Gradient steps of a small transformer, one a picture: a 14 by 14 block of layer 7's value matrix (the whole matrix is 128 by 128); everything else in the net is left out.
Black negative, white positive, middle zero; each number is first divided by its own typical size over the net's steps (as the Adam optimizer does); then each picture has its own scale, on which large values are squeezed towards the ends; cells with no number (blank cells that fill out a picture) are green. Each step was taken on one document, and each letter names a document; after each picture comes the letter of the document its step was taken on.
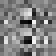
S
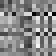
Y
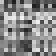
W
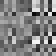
Y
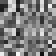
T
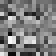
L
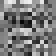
S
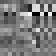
Y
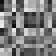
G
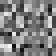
G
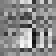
S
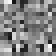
G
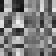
T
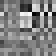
Y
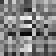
S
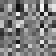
T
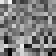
L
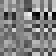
Y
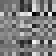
Y
